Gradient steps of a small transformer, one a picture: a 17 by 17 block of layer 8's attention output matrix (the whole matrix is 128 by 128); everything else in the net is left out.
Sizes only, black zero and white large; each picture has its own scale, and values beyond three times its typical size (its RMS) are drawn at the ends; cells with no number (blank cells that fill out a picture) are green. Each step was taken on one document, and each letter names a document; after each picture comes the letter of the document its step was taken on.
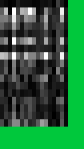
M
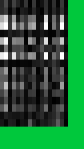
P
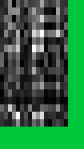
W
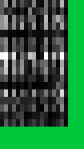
P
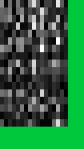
W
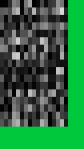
M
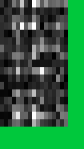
W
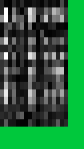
P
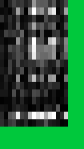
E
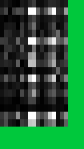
E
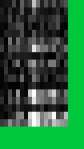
E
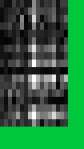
E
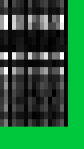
P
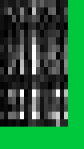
W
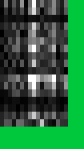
E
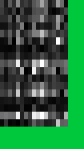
W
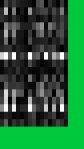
P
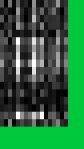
W
